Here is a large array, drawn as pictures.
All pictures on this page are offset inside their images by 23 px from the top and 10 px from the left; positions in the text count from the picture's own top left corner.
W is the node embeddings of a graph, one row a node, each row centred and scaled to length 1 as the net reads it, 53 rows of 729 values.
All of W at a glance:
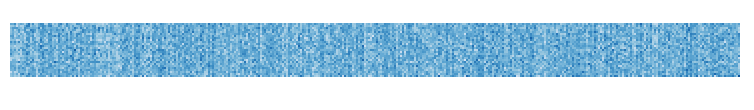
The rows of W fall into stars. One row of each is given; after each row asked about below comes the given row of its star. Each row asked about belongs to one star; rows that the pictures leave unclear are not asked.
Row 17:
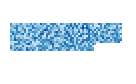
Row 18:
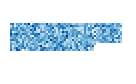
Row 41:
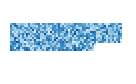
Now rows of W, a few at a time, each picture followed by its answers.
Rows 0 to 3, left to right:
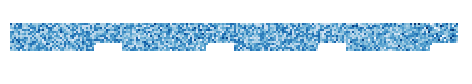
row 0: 17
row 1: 17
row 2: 41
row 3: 17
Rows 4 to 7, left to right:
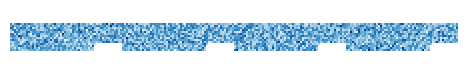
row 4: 18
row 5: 41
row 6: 18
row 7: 41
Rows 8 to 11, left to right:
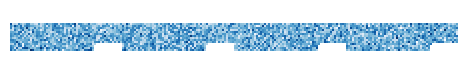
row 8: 41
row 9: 41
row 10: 17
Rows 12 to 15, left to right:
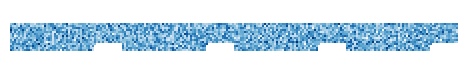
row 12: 41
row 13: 17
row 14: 17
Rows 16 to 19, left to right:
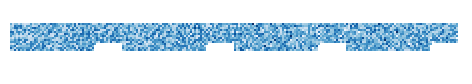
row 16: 17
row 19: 17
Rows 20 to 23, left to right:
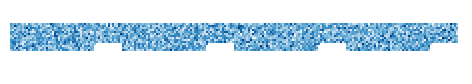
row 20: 41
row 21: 18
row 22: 17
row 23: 17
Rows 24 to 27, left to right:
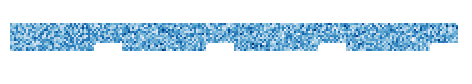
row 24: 17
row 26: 18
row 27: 18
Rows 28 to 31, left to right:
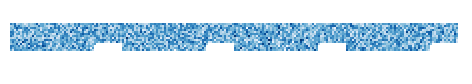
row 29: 41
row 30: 41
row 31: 41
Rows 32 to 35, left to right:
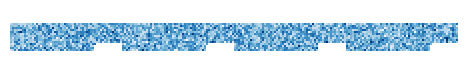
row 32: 17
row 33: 41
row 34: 41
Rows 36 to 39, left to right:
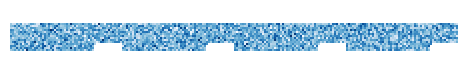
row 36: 17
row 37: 17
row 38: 18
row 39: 18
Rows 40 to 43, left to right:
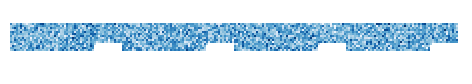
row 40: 17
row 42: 41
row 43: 17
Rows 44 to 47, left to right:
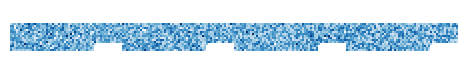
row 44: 18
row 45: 41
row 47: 18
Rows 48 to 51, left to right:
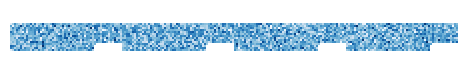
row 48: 17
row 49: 18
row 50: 18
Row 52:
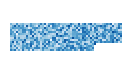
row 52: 17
